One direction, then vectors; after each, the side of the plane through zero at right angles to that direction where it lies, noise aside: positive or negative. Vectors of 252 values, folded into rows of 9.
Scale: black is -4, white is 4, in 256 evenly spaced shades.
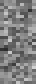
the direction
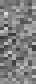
positive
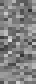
positive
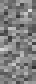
negative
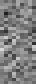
negative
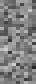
negative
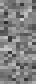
negative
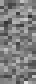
negative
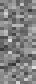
positive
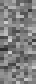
positive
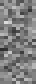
positive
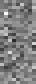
positive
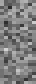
negative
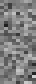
negative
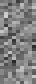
positive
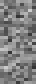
negative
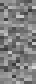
positive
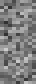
negative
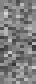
positive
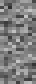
negative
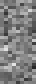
negative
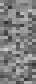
negative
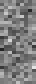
positive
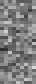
positive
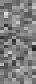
positive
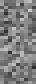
negative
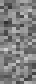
negative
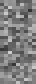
positive
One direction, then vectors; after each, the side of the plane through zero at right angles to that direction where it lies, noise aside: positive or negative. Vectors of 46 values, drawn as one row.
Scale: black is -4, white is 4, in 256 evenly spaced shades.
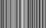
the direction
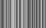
positive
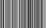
positive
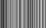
positive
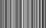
positive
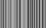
positive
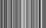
positive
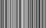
positive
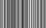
negative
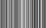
positive
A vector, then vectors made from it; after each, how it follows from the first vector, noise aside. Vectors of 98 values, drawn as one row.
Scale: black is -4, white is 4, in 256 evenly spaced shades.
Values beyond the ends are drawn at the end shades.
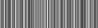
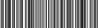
scaled up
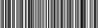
scaled up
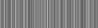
shrunk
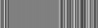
partly zeroed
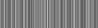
shrunk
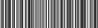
scaled up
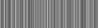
shrunk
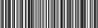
scaled up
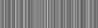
shrunk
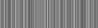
shrunk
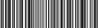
scaled up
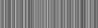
shrunk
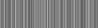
shrunk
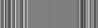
partly zeroed
